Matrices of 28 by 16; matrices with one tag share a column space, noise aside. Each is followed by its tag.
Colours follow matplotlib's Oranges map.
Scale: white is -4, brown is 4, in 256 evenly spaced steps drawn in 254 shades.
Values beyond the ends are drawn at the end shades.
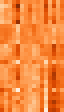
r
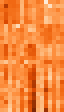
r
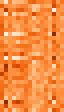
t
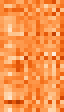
t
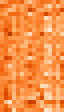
t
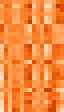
r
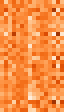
t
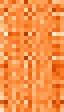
t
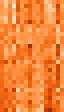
r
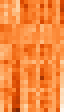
r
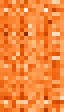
t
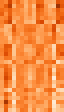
r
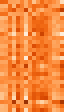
t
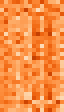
t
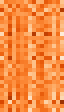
t
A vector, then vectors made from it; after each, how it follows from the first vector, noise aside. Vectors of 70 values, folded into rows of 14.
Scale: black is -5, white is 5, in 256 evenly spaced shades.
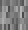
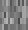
reversed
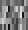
scaled up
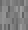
shrunk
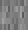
shrunk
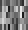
scaled up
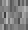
reversed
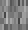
reversed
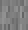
shrunk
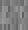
shrunk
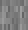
shrunk
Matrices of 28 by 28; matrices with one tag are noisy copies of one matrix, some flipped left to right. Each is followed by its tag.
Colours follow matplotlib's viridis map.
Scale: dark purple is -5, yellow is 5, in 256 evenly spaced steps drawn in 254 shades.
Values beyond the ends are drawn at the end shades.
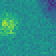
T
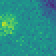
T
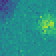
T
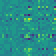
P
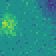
T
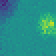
T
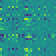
P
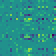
P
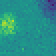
T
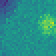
T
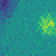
T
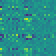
P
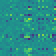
P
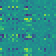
P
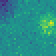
T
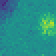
T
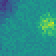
T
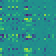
P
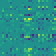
P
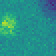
T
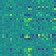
P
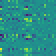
P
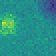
T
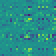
P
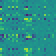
P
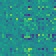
P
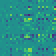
P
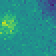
T
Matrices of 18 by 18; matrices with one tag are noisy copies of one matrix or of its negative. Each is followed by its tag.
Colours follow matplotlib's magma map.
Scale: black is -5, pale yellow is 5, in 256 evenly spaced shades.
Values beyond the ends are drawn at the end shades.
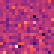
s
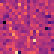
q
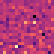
s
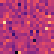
q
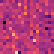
q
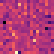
q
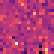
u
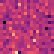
q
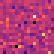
s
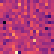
q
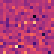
s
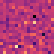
s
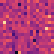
q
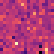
u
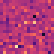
s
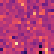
u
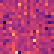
q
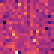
q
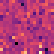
u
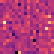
q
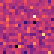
s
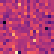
q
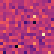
s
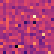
s
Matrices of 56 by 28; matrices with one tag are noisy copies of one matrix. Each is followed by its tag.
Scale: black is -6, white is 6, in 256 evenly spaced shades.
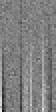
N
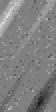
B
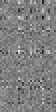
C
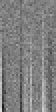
N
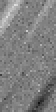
B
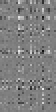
C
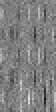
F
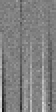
N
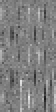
F
